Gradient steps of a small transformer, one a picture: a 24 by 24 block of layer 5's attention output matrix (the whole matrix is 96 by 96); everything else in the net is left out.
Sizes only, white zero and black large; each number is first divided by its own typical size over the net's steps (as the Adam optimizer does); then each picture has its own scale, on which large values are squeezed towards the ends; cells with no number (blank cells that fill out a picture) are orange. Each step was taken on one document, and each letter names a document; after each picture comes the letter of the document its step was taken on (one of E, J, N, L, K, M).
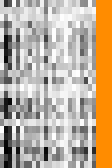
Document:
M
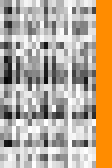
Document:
M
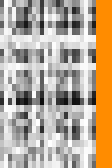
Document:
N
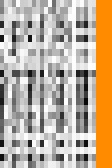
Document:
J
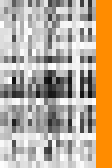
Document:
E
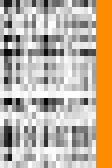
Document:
M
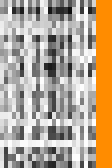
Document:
E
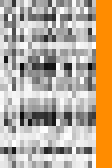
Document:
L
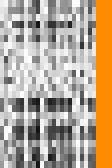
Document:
E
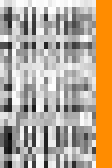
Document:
M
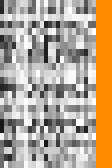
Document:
J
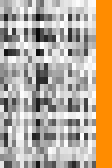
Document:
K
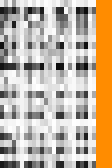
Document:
J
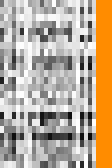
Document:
E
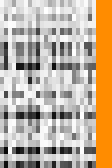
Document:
L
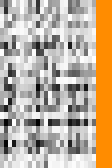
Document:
K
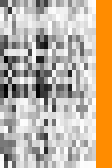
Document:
K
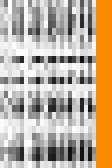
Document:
E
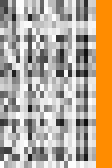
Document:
J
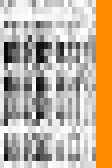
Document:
K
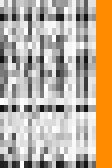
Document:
J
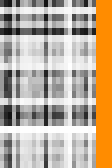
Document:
M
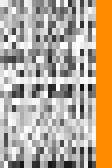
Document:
E
